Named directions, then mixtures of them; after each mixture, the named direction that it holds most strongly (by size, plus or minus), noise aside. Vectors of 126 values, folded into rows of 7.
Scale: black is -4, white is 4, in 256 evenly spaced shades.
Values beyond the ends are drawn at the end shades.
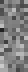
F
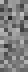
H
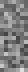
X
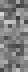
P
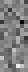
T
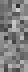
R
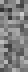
H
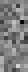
R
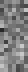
F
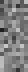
F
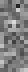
R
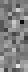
R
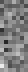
F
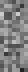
X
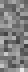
X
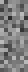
H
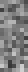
X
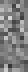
R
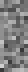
X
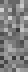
H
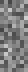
H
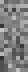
F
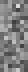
R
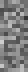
X
